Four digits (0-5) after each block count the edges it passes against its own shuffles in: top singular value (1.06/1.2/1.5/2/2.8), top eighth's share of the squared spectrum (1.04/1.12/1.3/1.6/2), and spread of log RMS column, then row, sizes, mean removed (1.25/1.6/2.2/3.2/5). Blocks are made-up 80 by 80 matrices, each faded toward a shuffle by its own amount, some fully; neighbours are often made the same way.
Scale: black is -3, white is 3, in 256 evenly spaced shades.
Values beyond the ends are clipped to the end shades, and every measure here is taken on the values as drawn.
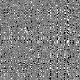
4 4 3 2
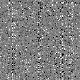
4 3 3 1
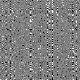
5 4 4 2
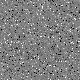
1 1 0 0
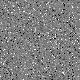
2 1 0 0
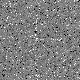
1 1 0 0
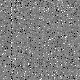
3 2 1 0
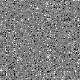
3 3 2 1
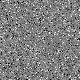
0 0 0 0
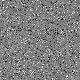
0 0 0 0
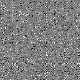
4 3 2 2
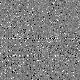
3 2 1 1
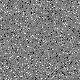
2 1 0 0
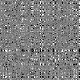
5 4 3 3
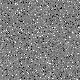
2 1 0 0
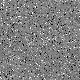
0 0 0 0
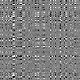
5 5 4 4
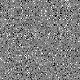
4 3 2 2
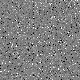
2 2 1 0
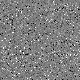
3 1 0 0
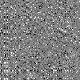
4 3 2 2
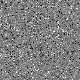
3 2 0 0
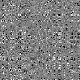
4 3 2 2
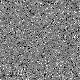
1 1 0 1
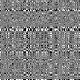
5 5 3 4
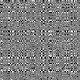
5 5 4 4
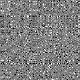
4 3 1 2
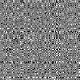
5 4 3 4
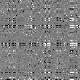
5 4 2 3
